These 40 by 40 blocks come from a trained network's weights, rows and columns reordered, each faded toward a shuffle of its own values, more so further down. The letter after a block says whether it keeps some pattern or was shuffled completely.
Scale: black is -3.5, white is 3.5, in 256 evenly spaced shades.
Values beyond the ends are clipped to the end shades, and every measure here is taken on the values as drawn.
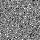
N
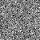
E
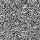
E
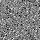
N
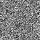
E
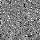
E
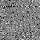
E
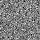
N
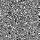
E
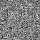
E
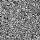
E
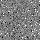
N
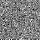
E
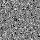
E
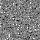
N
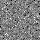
N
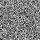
N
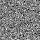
N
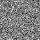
E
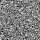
N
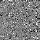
E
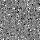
E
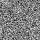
N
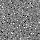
N
